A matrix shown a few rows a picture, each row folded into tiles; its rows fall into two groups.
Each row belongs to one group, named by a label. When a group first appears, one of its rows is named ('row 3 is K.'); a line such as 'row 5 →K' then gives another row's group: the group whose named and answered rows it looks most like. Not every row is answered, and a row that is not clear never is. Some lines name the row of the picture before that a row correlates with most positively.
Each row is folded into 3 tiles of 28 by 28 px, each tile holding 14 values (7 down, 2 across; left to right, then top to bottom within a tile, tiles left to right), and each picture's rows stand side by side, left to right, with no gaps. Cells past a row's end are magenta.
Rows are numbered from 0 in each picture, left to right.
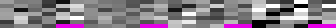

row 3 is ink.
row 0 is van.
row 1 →van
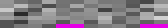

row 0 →ink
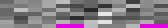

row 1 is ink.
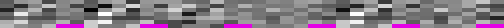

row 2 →ink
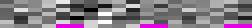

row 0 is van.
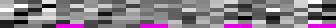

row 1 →ink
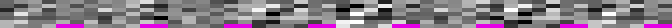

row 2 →van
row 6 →ink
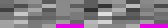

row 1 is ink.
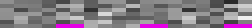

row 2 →van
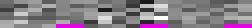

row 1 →van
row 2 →van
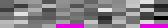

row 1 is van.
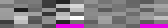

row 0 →van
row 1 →van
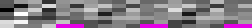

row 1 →ink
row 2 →ink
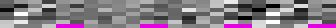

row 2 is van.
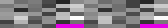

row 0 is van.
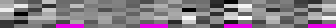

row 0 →ink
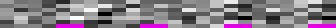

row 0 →van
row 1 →ink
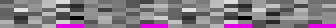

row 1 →van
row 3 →ink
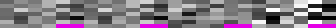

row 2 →ink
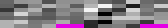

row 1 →ink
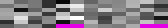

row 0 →van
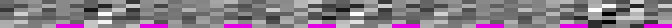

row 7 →ink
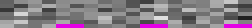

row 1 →van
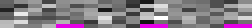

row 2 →van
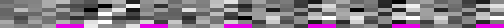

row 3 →van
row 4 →van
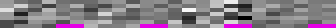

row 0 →ink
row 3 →ink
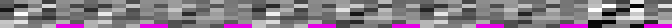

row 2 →ink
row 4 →ink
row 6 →ink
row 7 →ink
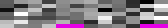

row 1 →van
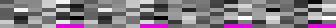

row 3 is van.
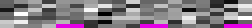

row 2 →van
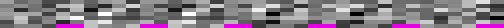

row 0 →van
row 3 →ink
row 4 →ink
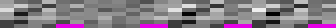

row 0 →ink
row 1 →van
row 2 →ink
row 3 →ink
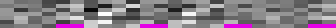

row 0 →van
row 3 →van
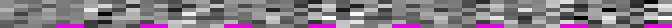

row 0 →ink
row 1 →ink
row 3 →van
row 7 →van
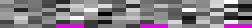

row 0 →van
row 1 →ink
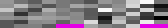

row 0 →ink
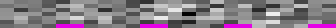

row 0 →van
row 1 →van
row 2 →ink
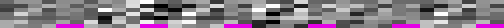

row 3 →ink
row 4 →ink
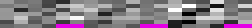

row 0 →van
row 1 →ink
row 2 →ink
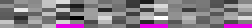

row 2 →van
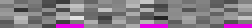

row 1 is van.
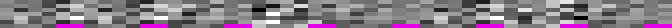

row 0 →van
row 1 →van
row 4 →ink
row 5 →van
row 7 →ink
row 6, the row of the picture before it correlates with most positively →1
